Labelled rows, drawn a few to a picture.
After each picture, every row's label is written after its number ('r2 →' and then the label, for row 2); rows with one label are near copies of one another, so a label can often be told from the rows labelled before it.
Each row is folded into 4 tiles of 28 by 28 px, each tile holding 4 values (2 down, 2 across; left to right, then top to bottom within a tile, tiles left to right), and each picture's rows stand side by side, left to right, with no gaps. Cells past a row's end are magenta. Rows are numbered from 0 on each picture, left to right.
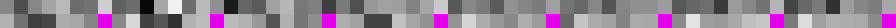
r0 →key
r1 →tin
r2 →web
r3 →key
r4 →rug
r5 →rug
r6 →rug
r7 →rug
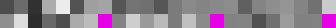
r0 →tin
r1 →rug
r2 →key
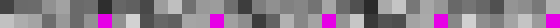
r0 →web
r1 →tin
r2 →key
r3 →tin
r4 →rug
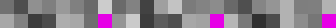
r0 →key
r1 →tin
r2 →key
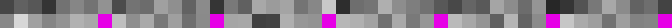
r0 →rug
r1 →web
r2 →key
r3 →web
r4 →web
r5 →web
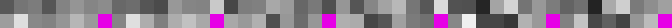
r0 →rug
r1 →rug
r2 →web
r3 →key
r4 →tin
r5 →tin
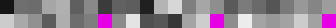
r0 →web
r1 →tin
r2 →rug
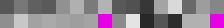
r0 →rug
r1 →tin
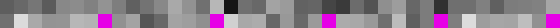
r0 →rug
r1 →key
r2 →web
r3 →web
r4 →rug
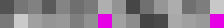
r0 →rug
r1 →key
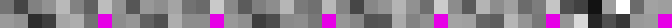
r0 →key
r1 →key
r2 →key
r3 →key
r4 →key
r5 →tin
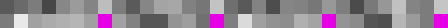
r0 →rug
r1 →key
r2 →rug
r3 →key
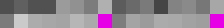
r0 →rug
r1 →rug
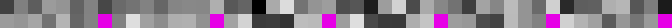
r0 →web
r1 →rug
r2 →tin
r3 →tin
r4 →key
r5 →web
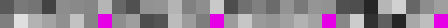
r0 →rug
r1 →key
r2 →rug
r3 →tin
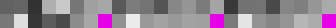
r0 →tin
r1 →rug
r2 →rug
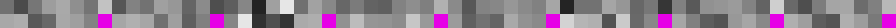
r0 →key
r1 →web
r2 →tin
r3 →rug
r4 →key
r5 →web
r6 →key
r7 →key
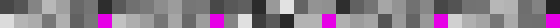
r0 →web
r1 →web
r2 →tin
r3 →web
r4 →web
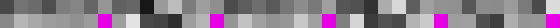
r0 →rug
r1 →tin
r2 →rug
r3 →tin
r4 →key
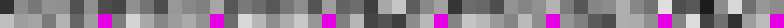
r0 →web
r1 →rug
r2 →rug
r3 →tin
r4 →rug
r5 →key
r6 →tin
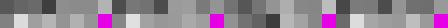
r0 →rug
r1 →rug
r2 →key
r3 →rug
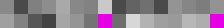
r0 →key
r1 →rug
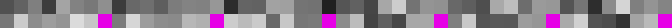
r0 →rug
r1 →rug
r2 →web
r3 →tin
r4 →tin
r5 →tin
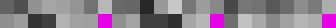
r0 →key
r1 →tin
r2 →rug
